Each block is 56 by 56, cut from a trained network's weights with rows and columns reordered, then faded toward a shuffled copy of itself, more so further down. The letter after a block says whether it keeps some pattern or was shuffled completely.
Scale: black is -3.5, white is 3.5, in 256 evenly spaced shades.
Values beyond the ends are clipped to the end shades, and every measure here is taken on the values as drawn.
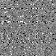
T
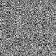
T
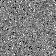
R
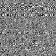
T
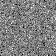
R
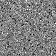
R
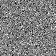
R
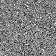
R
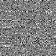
T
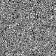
T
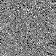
T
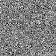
T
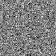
T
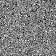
R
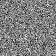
R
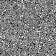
R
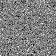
R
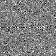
T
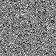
R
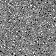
R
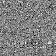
T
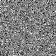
R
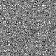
T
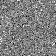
R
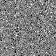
T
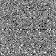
T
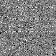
T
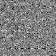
T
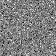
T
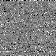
T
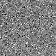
T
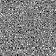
T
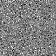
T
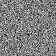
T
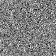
T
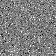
R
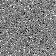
R
